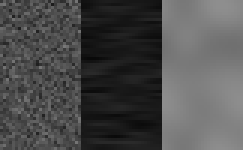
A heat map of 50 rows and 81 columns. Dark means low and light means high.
It is made of 1 by 3 panels. Panel 1,1: low, fine-grained. Panel 1,2: very low, streaked across, faint in contrast. Panel 1,3: middling, smooth, faint in contrast.
